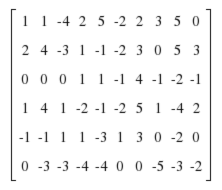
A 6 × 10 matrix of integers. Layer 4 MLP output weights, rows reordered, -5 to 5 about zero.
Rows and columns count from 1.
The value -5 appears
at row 6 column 8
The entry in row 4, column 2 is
4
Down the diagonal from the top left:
1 4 0 -2 -3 0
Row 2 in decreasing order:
5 4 3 3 2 1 0 -1 -2 -3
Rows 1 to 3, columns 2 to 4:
1 -4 2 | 4 -3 1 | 0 0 1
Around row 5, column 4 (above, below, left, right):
-2 -4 1 -3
